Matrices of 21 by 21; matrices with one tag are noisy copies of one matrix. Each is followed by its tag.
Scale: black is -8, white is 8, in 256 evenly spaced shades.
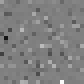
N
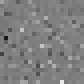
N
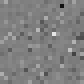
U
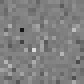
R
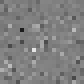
R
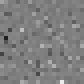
N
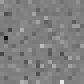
N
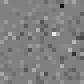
U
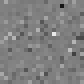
U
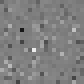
R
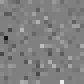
N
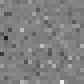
N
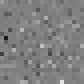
N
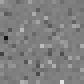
N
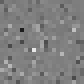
R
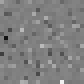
N
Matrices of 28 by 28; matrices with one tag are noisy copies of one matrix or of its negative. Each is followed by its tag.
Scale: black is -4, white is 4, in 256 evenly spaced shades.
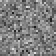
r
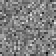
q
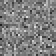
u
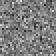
u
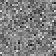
q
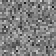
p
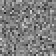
u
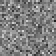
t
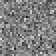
u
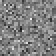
r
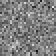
p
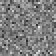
t
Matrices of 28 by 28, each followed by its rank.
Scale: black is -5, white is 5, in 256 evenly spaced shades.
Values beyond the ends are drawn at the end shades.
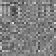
five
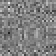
five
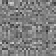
five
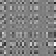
two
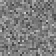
full rank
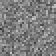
full rank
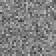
full rank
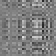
two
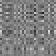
two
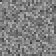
full rank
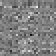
five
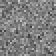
full rank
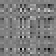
two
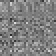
five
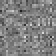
five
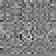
five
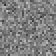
full rank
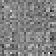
five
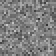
full rank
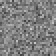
full rank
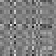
two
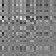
two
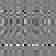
two
